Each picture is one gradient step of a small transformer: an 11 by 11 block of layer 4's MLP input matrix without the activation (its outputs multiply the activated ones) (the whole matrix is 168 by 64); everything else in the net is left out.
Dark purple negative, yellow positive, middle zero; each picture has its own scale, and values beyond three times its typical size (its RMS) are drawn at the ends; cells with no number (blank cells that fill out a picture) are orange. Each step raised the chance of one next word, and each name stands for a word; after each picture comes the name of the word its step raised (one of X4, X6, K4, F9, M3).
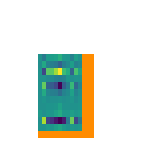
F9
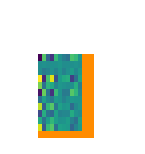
F9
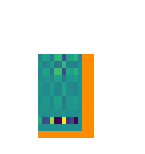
F9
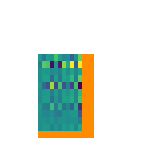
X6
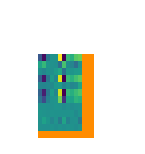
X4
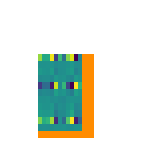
X6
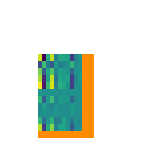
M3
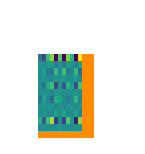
X6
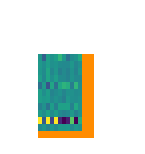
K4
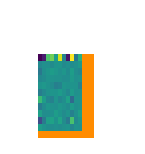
X4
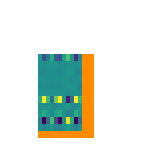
X4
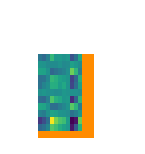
M3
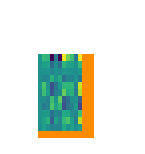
F9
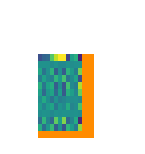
X6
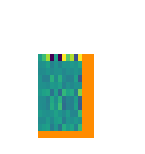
F9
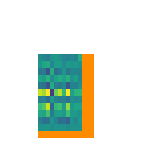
K4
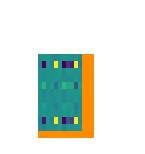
K4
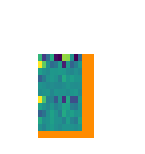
X4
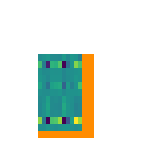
K4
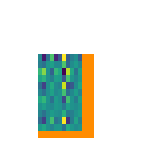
F9
